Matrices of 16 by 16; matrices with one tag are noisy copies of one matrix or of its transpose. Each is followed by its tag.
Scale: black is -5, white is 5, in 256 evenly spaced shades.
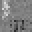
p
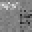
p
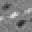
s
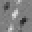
s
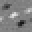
s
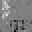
p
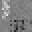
p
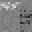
p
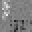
p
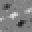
s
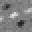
s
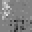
p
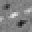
s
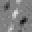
s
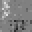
p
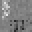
p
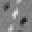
s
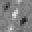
s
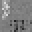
p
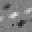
s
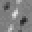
s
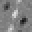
s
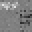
p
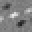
s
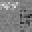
p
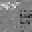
p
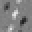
s
